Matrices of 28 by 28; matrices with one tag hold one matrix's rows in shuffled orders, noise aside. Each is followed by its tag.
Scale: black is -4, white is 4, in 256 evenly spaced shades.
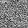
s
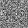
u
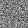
u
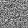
s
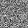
s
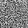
s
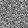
u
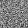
u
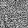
s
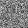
u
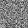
u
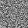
u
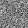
u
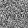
u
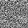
s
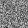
u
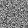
u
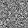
u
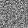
u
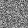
u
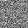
s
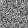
u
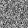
u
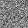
u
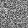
s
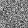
u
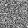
s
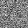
s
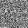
s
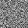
u
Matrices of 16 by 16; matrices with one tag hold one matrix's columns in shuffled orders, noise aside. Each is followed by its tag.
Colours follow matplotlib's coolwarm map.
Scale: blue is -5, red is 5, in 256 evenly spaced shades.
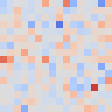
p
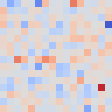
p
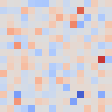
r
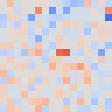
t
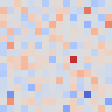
r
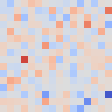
r
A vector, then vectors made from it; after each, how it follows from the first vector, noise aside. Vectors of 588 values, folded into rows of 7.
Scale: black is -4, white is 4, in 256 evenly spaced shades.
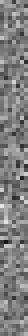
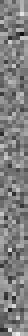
wrapped around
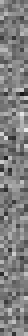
reversed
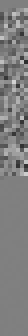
partly zeroed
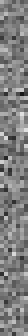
reversed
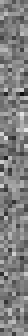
reversed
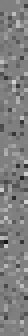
partly zeroed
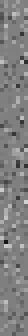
partly zeroed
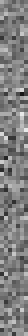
reversed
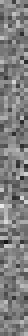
copied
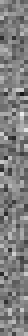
reversed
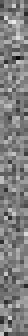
wrapped around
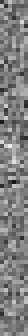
wrapped around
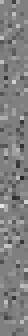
partly zeroed
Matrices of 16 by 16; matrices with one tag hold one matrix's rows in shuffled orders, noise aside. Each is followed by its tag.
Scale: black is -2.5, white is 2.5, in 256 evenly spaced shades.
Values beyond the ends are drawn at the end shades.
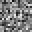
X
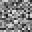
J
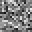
J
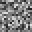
J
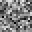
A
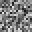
X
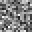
A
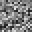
J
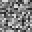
J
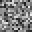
J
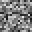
A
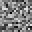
J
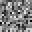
X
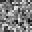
J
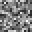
A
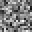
A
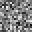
X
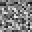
J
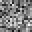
X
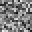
J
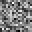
X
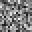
X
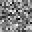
X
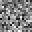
X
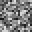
A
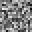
J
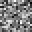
A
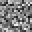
J
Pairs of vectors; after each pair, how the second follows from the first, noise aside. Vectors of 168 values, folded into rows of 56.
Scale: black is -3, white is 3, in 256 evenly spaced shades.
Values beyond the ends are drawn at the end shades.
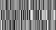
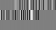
partly zeroed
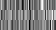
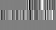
partly zeroed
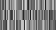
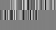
partly zeroed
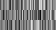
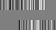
partly zeroed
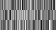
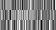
copied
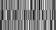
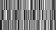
copied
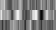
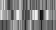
copied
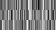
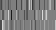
partly zeroed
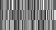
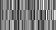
copied
